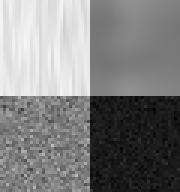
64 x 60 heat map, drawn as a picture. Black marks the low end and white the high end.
The table splits into 2 rows of 2 panels. Panel 1,1: very high, streaked downward, faint in contrast. Panel 1,2: middling, smooth, faint in contrast. Panel 2,1: middling, fine-grained. Panel 2,2: very low, fine-grained, faint in contrast.
